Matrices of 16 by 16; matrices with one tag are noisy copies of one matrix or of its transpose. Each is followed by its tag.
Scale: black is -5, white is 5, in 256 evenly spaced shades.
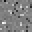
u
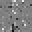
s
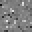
u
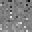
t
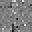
s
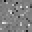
u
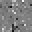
s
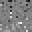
t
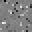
u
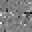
s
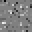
u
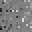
t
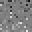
t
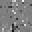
s
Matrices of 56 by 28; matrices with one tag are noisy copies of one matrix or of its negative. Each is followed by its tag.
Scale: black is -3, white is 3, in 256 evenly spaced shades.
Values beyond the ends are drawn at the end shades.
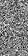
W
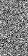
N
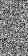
N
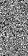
W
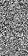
W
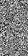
W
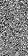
W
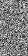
N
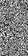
W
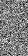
N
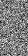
N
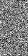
N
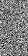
N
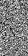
W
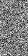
N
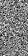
W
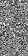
W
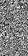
W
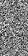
W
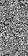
W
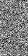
N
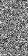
N
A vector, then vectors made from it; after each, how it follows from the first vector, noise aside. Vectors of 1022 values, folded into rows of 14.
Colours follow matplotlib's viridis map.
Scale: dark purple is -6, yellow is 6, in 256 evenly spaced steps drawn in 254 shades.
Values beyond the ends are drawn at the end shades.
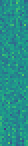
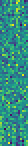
scaled up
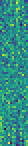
scaled up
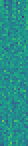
reversed
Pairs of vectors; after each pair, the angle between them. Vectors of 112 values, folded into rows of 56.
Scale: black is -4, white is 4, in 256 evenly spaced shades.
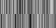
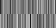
orthogonal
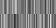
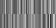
partly opposed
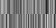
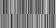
partly opposed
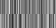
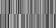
nearly opposite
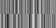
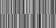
partly opposed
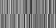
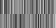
orthogonal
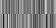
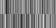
orthogonal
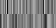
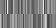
nearly opposite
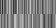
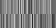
orthogonal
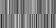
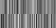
nearly parallel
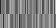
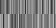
nearly parallel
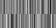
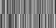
orthogonal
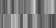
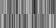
partly opposed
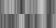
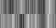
nearly opposite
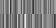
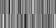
nearly opposite
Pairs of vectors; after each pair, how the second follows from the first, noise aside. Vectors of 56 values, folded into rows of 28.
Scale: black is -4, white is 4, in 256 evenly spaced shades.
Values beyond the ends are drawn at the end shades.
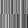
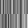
negated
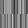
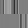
partly zeroed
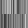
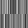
sign-scrambled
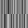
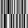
scaled up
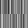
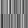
negated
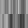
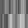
negated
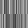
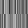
negated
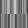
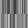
negated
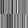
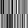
scaled up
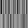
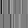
partly zeroed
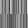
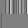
partly zeroed
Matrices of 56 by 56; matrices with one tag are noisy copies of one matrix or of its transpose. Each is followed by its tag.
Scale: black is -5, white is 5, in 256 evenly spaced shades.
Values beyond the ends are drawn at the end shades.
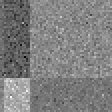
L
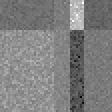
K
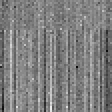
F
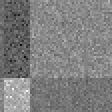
L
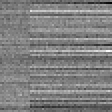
F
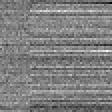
F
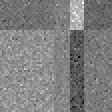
K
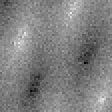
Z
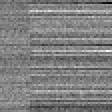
F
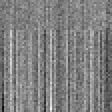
F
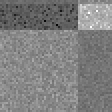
L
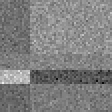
K
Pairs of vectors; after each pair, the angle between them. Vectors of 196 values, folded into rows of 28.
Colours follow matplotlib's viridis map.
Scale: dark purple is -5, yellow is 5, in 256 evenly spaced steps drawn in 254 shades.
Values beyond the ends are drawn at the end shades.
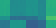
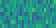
orthogonal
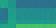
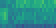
nearly opposite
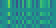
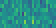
partly opposed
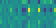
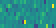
orthogonal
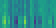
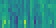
nearly parallel
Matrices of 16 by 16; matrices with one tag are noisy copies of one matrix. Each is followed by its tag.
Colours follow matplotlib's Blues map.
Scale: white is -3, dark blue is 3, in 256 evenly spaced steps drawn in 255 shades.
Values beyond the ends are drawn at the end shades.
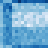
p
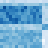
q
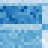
q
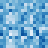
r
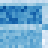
q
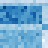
q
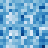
r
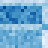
q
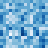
r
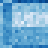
p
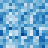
r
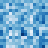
r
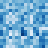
r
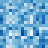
r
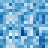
r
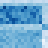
q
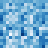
r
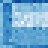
p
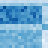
q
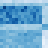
q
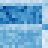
q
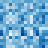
r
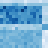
q
